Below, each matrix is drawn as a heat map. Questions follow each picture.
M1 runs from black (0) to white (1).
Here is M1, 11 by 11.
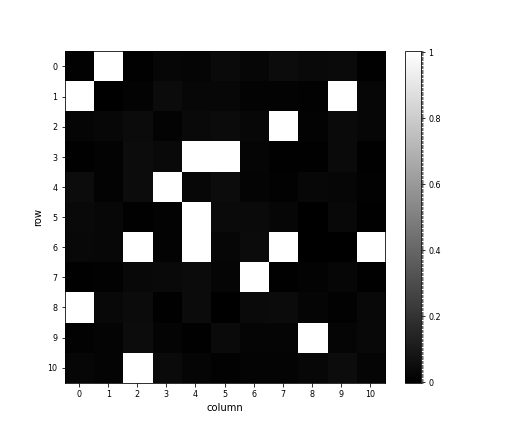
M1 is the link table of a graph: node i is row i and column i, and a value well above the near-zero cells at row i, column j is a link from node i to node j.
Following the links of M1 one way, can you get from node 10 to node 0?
no
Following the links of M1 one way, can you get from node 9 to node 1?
yes
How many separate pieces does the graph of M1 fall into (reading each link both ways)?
2
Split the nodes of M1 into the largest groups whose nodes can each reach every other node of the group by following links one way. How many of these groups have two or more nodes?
3
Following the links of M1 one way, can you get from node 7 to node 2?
yes
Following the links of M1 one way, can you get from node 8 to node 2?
no
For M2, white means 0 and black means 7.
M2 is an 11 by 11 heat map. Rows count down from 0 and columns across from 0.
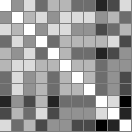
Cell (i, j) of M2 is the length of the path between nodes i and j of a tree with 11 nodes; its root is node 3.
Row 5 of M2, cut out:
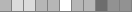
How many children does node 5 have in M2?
1
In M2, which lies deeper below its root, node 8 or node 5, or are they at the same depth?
the same depth
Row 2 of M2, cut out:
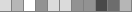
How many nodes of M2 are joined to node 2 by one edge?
3
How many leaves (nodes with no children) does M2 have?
5
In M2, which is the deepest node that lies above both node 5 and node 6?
1
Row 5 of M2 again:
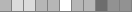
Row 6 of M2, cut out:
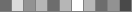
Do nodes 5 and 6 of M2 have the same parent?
yes
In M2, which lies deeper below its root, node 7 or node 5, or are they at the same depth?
the same depth
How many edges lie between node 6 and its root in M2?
2
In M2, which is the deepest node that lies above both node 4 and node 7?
1
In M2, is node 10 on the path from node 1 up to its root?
no
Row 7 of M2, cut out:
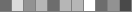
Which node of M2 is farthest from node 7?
10
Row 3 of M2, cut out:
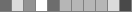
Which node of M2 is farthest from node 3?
10
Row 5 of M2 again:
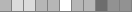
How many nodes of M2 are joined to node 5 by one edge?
2
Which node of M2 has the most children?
1
